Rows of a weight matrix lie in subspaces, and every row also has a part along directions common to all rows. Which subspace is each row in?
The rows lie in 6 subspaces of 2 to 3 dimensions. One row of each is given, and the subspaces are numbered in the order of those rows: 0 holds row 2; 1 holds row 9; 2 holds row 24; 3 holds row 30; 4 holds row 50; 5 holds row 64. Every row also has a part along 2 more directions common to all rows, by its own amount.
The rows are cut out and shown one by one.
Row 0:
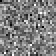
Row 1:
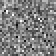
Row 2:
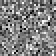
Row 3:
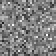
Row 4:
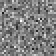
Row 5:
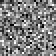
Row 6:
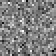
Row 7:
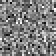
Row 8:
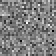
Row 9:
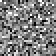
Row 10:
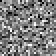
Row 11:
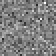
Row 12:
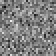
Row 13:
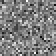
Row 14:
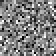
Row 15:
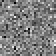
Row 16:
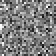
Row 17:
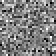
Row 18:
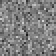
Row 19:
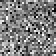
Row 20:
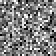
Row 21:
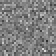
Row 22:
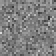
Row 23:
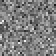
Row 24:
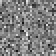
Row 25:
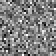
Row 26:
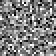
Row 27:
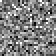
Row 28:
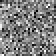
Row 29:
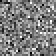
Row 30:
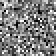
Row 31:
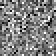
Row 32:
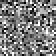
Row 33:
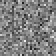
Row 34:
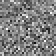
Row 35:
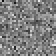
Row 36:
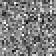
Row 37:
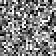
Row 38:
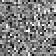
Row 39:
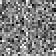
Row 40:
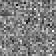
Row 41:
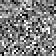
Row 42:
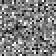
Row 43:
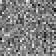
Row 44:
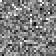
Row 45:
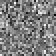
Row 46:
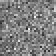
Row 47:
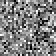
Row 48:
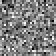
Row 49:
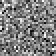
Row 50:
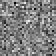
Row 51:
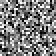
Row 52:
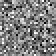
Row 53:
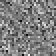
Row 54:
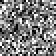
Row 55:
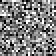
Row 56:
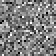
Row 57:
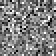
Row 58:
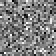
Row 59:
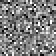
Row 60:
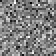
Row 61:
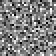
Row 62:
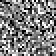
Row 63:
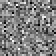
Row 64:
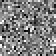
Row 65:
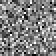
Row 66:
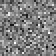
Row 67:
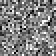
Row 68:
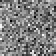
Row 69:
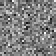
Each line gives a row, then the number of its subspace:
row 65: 2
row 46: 5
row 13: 3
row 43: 2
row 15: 5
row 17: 3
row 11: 3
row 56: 5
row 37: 0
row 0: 1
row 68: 5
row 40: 4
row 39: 2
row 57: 0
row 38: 5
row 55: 4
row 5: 1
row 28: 5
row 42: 3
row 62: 2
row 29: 4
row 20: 0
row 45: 4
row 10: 1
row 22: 0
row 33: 0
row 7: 2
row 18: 2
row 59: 4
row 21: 3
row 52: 3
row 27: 1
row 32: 4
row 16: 5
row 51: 4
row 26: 1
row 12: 3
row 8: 4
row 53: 2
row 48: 3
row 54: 3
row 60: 5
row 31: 0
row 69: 0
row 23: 5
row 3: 2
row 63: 4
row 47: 0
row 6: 2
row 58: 0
